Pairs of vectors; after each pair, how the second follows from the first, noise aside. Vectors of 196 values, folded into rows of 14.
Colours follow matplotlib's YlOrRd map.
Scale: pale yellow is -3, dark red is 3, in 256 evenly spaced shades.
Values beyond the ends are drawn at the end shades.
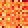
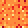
partly zeroed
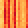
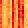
reversed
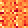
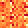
reversed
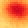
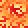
sign-scrambled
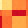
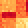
reversed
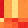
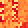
sign-scrambled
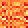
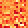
wrapped around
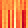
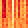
reversed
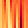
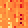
partly zeroed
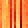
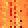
partly zeroed
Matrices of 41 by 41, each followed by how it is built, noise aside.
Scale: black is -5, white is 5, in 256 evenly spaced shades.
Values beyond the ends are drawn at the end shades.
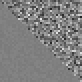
upper triangular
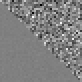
upper triangular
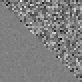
upper triangular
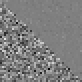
lower triangular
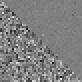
lower triangular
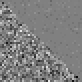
lower triangular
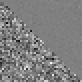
lower triangular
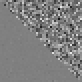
upper triangular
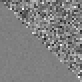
upper triangular
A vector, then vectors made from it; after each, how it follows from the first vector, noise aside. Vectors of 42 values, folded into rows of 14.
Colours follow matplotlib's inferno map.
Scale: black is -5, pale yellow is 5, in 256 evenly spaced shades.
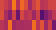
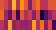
scaled up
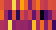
scaled up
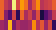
scaled up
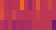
partly zeroed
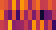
scaled up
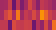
negated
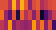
scaled up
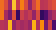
scaled up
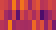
copied
